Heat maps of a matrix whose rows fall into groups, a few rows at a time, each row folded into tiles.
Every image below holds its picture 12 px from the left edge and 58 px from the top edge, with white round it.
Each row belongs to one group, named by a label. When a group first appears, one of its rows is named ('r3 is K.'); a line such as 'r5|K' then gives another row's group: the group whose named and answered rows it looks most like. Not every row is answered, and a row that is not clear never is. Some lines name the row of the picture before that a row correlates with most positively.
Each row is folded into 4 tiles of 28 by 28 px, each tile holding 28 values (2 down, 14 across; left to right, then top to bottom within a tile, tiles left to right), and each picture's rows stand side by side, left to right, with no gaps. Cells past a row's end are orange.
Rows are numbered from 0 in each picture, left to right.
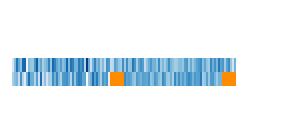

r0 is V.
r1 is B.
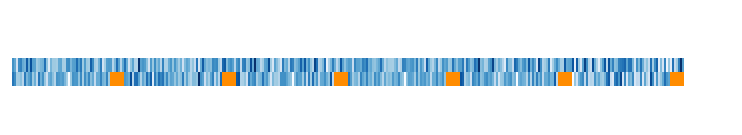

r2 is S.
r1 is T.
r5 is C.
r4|S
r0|S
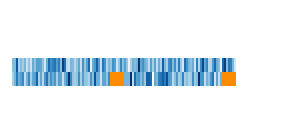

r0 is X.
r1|T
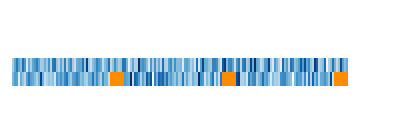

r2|S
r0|V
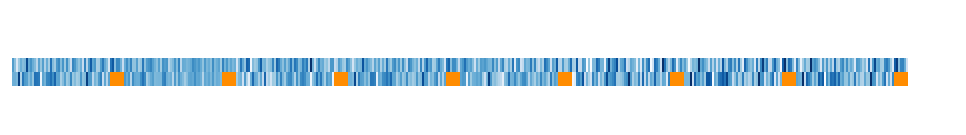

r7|T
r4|V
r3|T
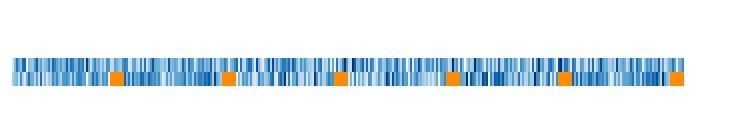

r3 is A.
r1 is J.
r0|V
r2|C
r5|J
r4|T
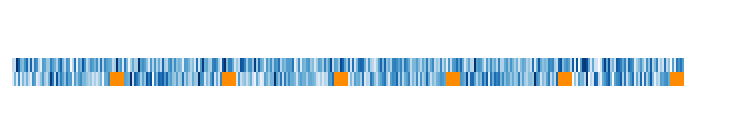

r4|T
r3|C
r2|A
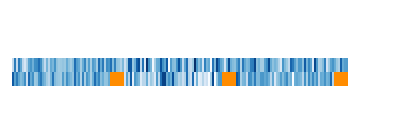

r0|B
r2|S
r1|A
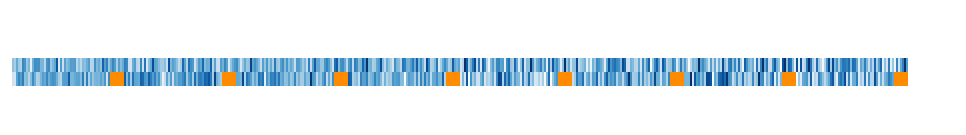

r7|C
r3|S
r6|T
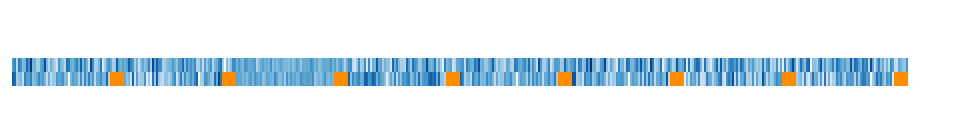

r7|V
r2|B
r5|S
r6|C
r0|S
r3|J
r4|S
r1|V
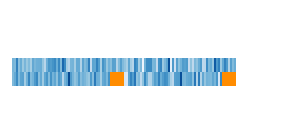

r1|X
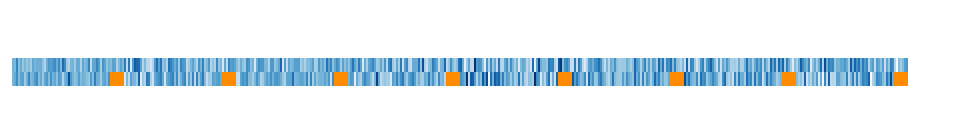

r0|X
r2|X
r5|B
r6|B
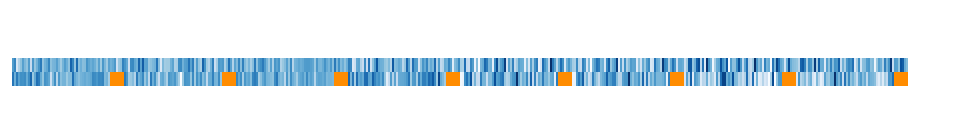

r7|A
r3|J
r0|J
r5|X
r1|S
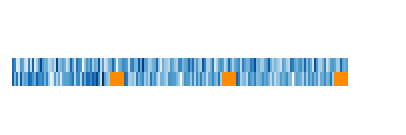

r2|S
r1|S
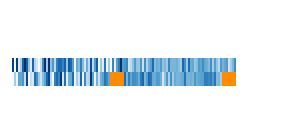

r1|J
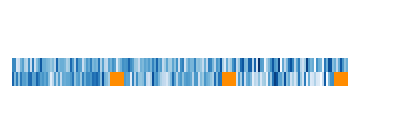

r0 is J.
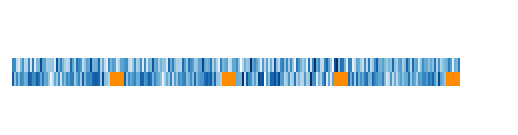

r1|J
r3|J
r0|J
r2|T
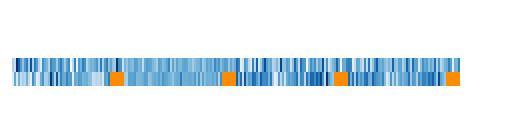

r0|A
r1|X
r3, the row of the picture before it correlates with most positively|3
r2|J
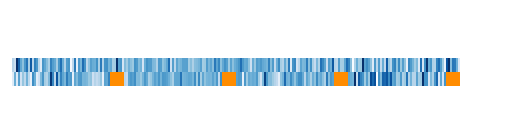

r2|V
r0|A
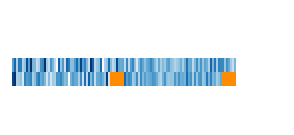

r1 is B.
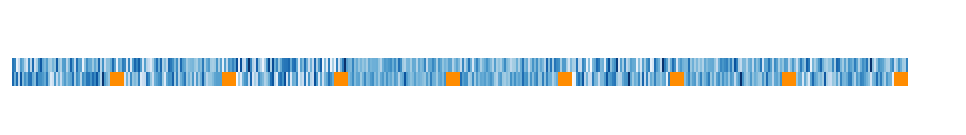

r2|C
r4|B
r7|V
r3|X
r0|J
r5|X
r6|X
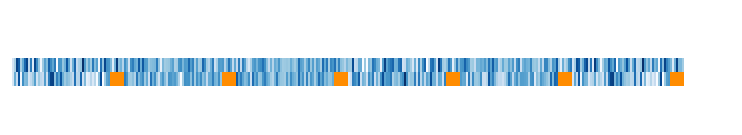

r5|A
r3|X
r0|A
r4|V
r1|S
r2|B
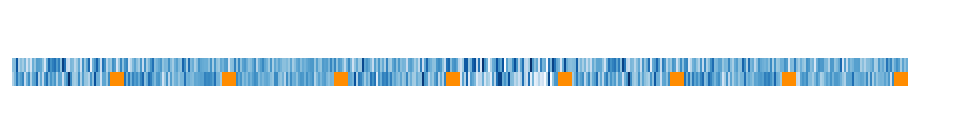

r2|B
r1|J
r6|J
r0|X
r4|A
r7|X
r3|T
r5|X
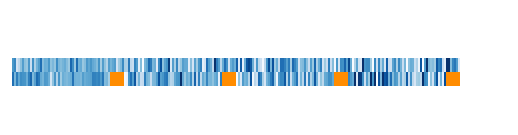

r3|T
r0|J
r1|X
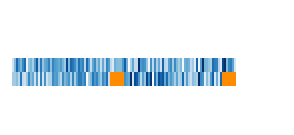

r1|T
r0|V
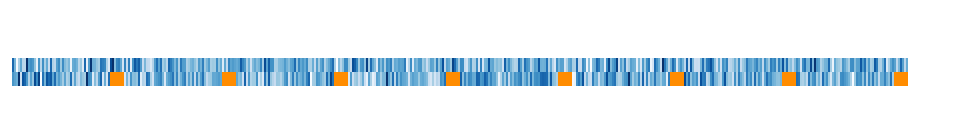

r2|V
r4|J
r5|X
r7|S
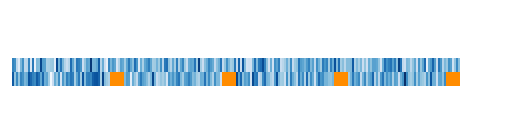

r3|X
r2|B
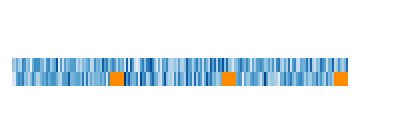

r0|X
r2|V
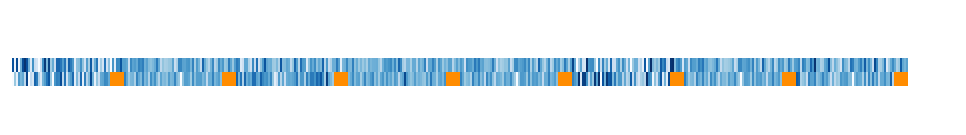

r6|S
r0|C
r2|J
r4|S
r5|T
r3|X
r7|S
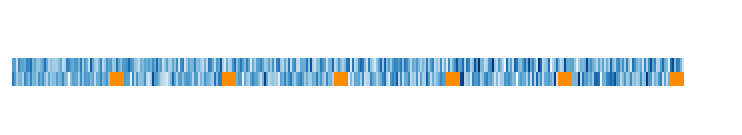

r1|V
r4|S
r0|S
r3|C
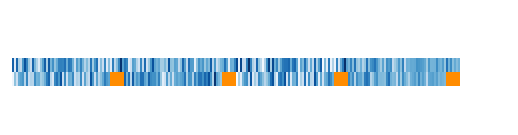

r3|B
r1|J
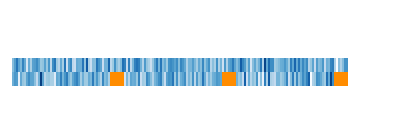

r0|V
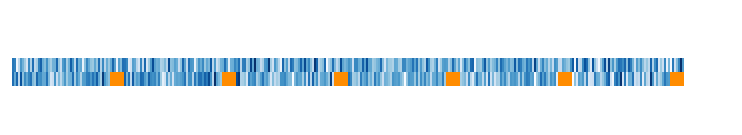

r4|V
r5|C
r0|J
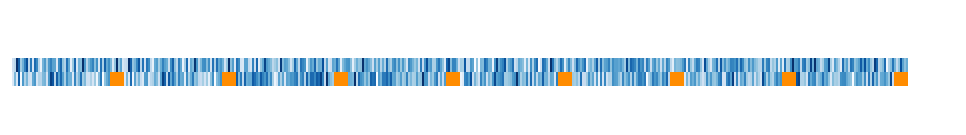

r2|J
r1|A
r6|C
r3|T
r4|X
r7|S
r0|A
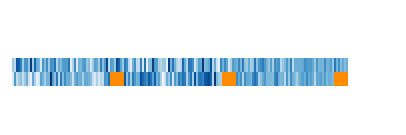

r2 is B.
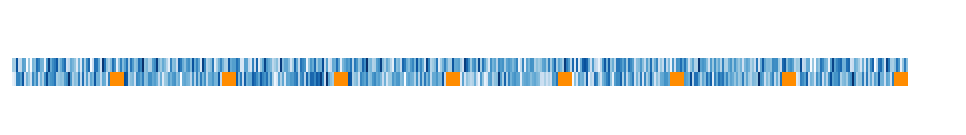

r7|X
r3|S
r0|X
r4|A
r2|J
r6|T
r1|S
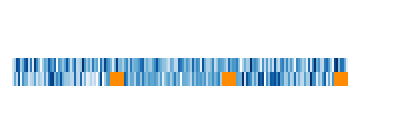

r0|A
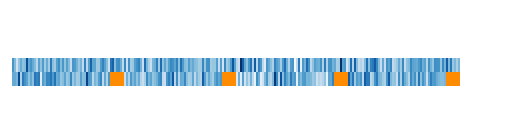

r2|A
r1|C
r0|T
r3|B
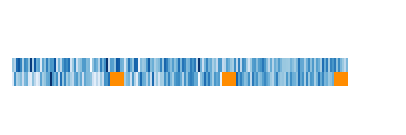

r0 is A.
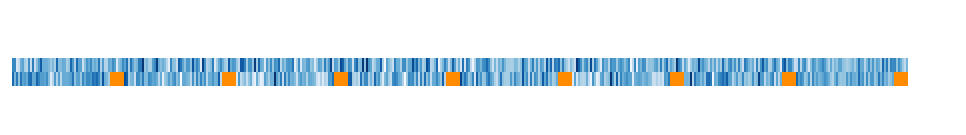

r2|A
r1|S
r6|T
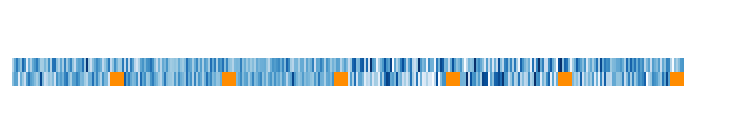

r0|V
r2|X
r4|T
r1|B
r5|V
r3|A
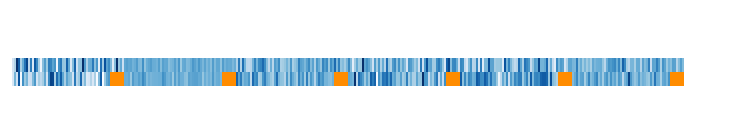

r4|J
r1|B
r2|B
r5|X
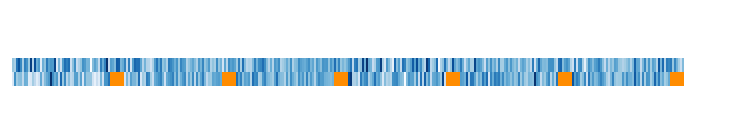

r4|T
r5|B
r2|B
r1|C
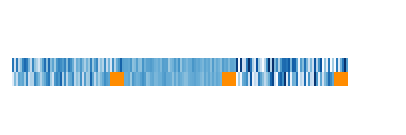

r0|C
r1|B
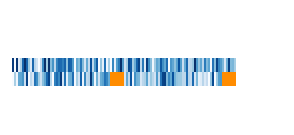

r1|A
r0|C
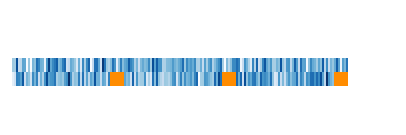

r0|X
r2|J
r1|V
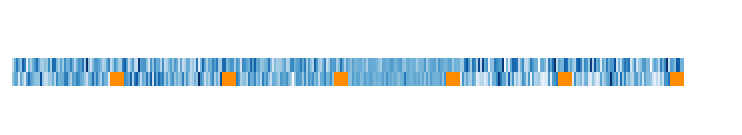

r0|V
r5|A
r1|T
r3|X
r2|S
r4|A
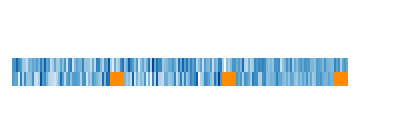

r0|V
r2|B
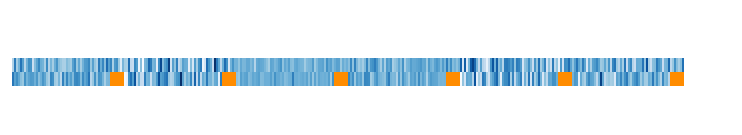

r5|V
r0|B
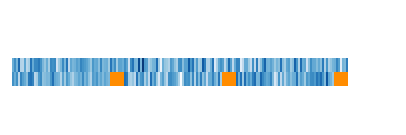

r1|S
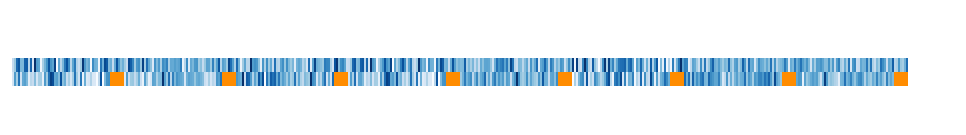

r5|C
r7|V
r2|T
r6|J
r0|A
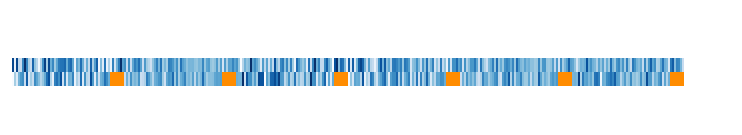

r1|C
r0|C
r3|C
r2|T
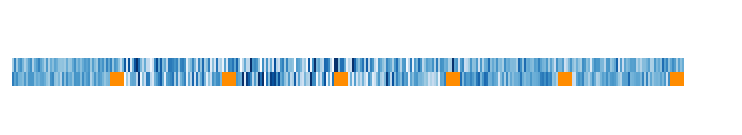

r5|X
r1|C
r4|J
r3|A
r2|T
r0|B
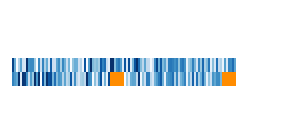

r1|C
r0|T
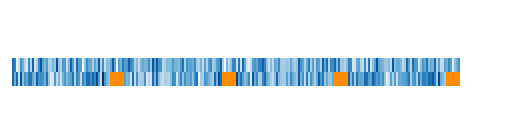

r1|V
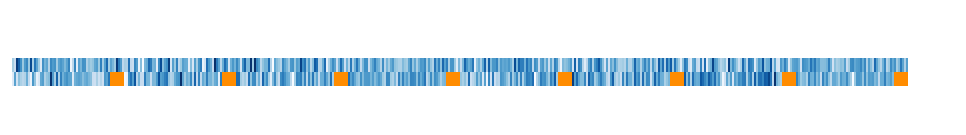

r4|V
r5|B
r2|S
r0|A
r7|S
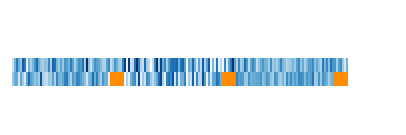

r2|B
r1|C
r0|V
